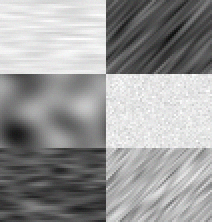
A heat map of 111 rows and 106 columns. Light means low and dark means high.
It is made of 3 by 2 panels. Panel 1,1: very low, streaked across, faint in contrast. Panel 1,2: high, slanting up to the right. Panel 2,1: middling, smooth, strong in contrast. Panel 2,2: very low, fine-grained, faint in contrast. Panel 3,1: high, streaked across. Panel 3,2: low, slanting up to the right.
